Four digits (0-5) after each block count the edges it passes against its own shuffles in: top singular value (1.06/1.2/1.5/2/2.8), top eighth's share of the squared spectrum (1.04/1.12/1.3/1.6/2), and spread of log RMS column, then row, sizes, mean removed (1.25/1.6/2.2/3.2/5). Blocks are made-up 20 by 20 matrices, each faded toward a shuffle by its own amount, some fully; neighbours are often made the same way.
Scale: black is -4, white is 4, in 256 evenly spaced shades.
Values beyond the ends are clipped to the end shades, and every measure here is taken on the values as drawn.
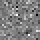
1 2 0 0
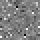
0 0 0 0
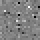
1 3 0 0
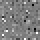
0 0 1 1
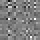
3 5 2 2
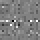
3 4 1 1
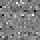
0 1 0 1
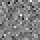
0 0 0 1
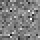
2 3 0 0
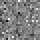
0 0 0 0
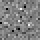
0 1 0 0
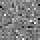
0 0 0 0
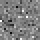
0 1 0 0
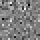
2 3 1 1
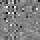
3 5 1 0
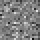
2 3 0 1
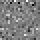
1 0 0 0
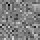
2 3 0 0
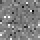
0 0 0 0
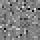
1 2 0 0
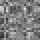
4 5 3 2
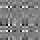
4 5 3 3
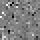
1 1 0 0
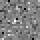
0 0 0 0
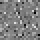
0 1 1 1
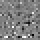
2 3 0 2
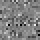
2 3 0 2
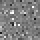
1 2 0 1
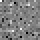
1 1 0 0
